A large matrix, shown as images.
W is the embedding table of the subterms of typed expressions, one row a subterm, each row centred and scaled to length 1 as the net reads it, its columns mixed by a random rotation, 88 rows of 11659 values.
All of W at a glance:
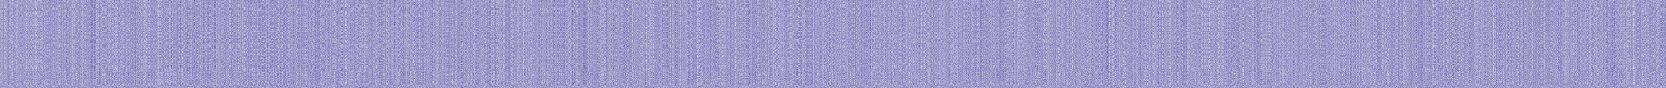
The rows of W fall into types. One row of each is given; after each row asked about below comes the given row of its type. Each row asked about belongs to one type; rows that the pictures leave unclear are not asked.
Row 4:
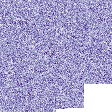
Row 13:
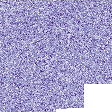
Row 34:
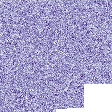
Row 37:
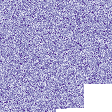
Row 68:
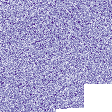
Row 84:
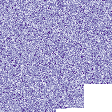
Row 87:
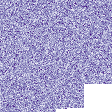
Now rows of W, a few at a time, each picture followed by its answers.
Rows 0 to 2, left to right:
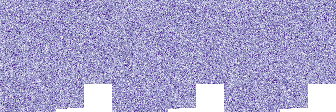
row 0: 87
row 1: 84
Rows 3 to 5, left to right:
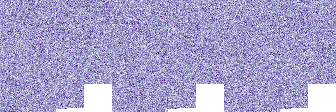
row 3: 87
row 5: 37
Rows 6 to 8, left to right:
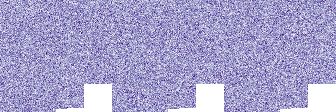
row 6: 68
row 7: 34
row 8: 13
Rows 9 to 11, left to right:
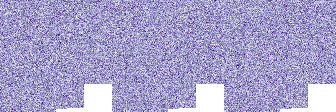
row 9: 13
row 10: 4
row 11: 84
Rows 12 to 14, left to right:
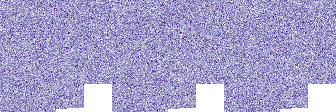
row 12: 68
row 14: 68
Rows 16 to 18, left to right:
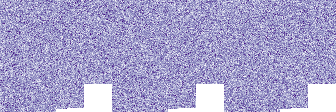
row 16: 87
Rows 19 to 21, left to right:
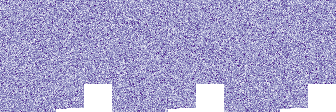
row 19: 68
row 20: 4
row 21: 84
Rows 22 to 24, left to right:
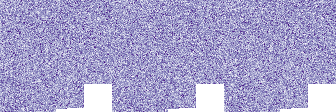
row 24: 87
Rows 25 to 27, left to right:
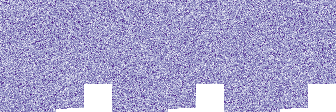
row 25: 68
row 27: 37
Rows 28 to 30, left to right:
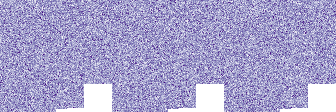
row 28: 34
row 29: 68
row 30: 68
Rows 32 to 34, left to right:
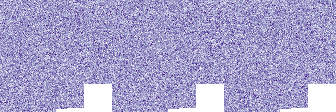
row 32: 37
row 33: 37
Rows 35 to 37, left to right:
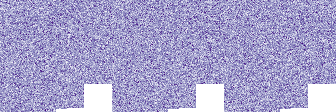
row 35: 13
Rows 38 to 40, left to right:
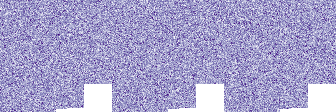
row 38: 13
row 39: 34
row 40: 4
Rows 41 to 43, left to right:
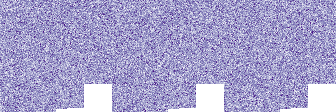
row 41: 87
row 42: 13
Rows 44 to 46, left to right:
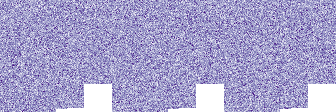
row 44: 84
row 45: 37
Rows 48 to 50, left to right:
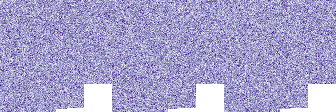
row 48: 34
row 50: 84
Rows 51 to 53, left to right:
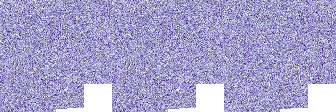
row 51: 34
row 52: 34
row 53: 37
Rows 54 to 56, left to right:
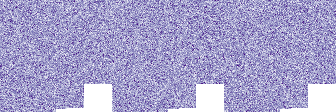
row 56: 84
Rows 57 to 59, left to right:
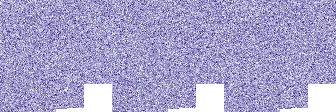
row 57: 34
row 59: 68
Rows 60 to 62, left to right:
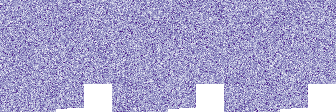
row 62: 13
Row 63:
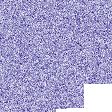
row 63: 37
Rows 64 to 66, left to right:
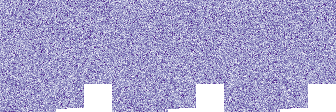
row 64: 87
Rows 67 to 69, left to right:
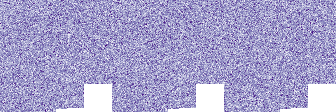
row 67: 13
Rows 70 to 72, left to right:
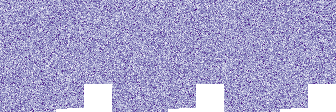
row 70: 13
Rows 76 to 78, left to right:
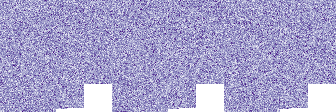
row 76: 84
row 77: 87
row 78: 4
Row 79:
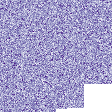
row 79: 84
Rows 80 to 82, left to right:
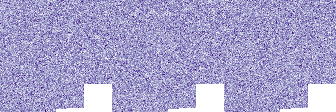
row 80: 13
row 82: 68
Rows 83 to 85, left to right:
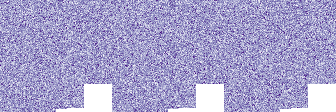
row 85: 34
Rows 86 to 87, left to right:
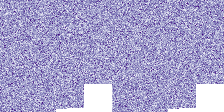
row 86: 13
